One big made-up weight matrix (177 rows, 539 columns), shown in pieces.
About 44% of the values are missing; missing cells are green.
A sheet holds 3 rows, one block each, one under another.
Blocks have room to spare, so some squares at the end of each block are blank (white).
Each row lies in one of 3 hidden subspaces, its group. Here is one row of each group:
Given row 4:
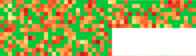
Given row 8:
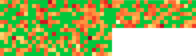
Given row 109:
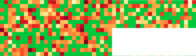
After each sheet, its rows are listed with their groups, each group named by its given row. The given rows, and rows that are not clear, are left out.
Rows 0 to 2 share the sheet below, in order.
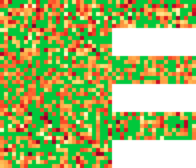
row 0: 109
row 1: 4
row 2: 8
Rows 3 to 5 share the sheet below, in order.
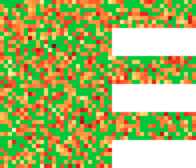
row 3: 4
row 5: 109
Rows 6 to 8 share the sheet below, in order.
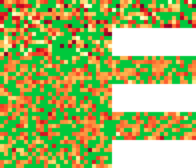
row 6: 4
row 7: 109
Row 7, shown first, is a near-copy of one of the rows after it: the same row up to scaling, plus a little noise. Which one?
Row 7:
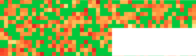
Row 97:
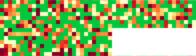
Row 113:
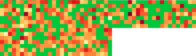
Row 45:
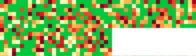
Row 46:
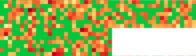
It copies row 97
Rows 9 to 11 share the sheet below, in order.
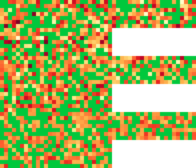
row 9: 109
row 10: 109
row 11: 4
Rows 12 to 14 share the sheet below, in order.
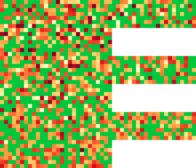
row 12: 109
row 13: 109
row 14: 109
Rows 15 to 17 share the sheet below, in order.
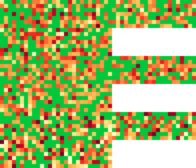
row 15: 4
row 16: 109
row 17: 109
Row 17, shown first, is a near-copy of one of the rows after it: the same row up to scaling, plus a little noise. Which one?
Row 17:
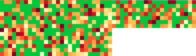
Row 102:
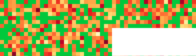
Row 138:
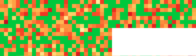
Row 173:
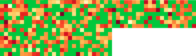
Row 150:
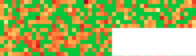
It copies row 102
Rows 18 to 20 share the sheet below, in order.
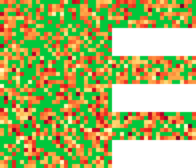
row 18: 4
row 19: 4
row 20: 109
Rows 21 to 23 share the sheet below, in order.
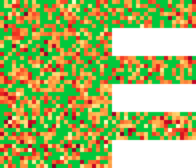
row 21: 4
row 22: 109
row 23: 4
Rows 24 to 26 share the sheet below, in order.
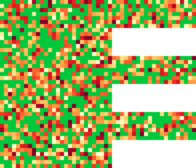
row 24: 8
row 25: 109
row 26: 8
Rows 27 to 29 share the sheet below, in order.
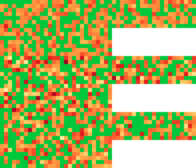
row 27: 4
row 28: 8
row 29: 109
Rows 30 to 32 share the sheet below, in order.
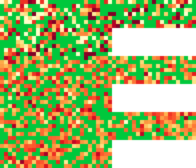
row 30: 8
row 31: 109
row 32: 4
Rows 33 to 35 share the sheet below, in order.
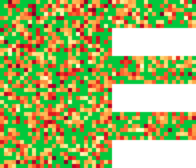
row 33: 109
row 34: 8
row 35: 4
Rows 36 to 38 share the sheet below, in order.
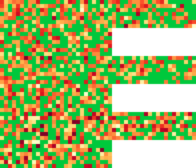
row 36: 109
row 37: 8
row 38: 8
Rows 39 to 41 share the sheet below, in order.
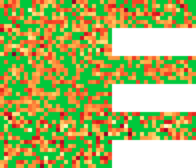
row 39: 4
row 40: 109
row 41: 109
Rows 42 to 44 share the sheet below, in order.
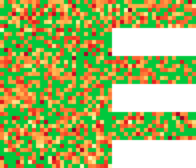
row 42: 4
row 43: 4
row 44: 4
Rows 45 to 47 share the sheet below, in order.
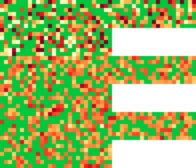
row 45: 109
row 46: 109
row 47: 8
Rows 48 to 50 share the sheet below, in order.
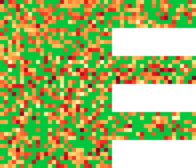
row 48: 8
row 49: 109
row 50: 109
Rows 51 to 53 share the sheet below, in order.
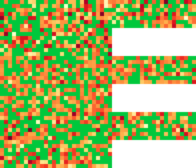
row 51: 8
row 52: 109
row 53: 109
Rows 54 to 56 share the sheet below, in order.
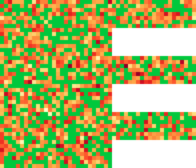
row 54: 8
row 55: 4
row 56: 8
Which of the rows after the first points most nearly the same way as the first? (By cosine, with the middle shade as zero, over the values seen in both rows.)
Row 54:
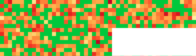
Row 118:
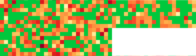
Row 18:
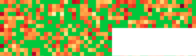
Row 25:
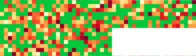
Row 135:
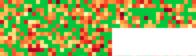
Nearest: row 135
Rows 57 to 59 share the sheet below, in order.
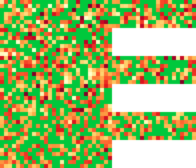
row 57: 8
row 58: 8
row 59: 109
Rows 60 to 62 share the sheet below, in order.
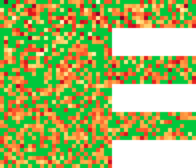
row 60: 109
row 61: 109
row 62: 4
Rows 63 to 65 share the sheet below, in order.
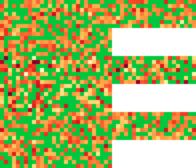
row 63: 8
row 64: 8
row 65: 8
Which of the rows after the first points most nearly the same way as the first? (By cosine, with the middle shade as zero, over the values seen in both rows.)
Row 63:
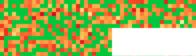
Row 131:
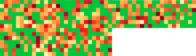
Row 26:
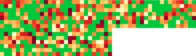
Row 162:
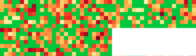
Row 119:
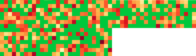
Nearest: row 26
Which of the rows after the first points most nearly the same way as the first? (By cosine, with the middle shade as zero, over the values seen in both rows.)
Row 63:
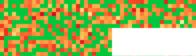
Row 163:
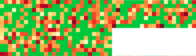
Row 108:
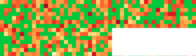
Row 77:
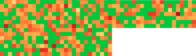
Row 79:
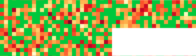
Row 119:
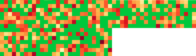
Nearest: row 79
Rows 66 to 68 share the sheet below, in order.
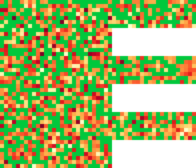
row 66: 109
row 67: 8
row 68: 8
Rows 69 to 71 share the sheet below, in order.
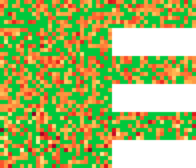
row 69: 4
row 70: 8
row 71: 8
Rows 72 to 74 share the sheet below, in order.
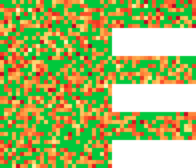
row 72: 109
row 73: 8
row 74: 8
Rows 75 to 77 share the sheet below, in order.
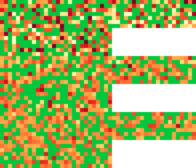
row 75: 109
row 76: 4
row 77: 4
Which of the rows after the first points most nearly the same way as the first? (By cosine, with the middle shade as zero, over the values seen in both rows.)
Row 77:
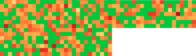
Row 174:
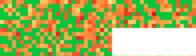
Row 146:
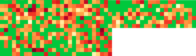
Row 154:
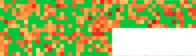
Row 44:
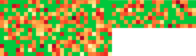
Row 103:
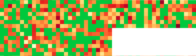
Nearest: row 174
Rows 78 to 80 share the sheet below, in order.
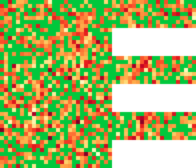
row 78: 8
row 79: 8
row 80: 8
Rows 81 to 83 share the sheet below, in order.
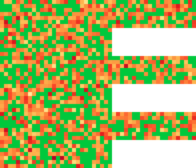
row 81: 109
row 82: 4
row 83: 4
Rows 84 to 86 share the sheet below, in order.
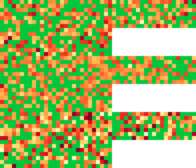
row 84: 109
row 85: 4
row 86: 4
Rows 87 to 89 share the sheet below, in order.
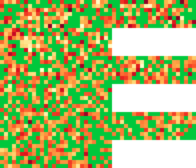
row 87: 109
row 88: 8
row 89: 109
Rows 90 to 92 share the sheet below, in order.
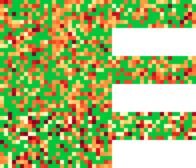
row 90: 8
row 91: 8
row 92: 109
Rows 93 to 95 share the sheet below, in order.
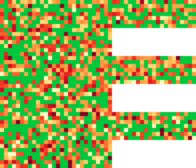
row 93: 8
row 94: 8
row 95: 109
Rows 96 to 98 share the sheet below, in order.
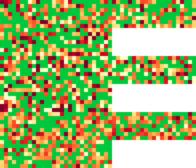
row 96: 8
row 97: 109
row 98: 109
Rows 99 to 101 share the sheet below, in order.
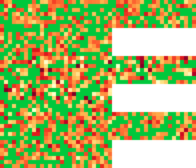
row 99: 4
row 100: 8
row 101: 8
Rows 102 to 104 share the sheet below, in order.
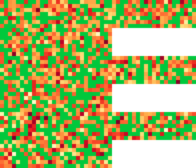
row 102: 109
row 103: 109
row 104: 8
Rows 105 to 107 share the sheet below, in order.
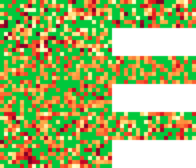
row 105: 109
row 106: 8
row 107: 109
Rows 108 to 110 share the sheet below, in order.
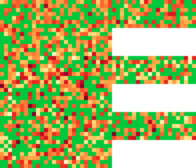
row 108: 109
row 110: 8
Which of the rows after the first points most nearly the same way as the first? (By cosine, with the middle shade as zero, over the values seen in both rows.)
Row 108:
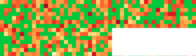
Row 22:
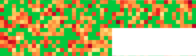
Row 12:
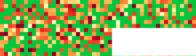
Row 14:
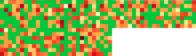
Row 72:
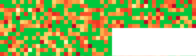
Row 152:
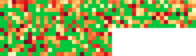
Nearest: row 72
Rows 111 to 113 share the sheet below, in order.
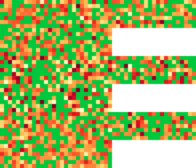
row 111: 8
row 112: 4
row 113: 109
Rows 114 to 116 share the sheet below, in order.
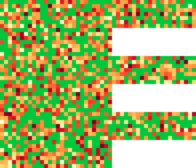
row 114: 109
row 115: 4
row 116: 109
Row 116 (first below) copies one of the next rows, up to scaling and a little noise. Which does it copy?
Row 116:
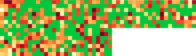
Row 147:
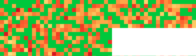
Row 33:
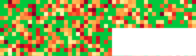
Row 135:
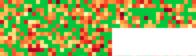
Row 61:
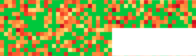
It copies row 33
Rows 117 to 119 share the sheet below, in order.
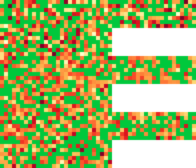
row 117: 4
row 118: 4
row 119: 8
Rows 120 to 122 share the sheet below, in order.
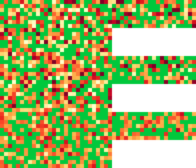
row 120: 109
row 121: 8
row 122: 109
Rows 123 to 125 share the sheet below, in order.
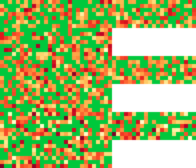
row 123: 4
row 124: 4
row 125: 8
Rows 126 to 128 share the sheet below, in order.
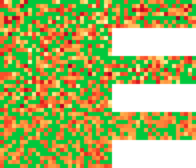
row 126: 109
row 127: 109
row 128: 109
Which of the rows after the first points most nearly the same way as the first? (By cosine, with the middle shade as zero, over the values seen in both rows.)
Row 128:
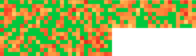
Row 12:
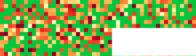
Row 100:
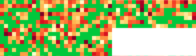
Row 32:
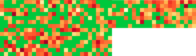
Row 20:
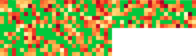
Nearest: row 12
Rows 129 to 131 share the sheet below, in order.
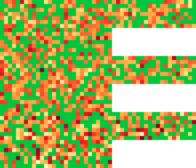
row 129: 109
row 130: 8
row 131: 4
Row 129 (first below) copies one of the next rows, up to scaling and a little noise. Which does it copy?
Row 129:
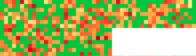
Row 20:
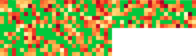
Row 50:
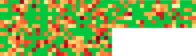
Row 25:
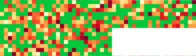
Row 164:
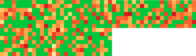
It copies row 50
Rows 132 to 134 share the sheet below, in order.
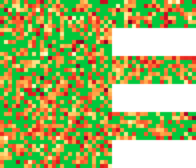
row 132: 4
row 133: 8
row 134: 4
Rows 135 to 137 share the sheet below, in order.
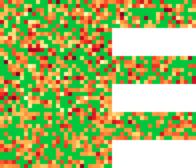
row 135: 109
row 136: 109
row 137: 4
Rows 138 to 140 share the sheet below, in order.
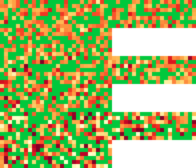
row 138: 109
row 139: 4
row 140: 4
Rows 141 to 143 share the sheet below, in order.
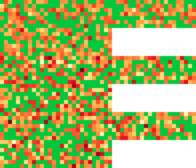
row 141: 8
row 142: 4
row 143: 8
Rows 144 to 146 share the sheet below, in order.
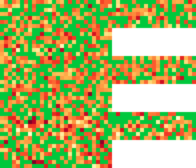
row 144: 4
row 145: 8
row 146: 109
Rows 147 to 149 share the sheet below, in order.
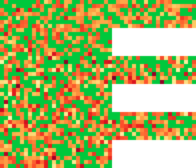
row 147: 109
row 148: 8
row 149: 4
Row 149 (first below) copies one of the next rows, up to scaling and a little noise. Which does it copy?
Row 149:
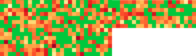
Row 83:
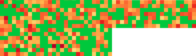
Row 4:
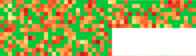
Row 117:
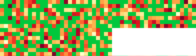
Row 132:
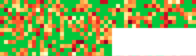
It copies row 4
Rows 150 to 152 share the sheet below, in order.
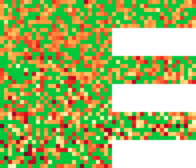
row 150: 109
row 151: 8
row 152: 109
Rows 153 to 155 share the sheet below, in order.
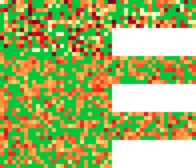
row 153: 4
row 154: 4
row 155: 109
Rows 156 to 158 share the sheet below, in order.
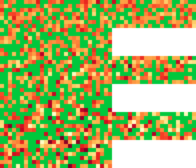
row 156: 109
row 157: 4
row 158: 8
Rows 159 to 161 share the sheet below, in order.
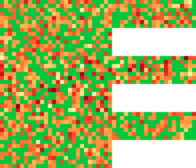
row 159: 109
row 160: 8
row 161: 8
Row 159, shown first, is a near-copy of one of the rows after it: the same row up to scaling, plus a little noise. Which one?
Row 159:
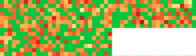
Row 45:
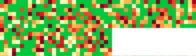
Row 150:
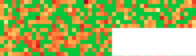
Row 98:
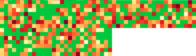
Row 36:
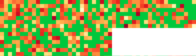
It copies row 36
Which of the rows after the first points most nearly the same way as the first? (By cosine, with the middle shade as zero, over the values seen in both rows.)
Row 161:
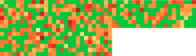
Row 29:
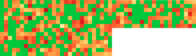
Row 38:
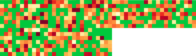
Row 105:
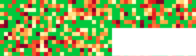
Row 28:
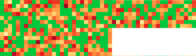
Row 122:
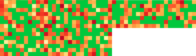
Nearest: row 38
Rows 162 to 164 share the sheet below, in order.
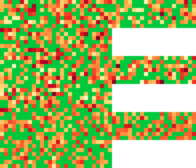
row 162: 109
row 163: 8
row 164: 109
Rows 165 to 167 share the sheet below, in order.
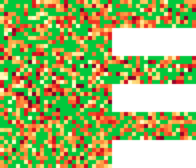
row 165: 8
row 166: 109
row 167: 8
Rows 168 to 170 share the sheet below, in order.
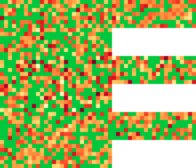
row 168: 8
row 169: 109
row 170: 109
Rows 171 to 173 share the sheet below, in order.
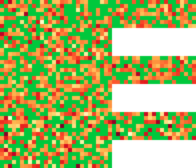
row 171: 8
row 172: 4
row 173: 109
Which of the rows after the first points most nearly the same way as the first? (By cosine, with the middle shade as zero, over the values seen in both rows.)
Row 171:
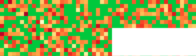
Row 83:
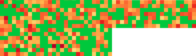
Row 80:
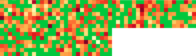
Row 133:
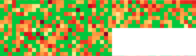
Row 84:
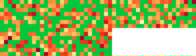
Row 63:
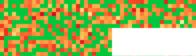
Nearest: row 63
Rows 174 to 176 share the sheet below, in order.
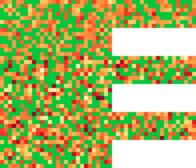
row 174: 4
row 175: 8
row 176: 8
